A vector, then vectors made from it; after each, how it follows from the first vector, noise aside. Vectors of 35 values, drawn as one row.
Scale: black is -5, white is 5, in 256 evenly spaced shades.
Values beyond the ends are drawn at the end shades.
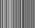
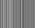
shrunk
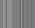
shrunk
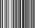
scaled up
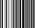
scaled up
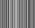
wrapped around
